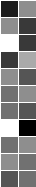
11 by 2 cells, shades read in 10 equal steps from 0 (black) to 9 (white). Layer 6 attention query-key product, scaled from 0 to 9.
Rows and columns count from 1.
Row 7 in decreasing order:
4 3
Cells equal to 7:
0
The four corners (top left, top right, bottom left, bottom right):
1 5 3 4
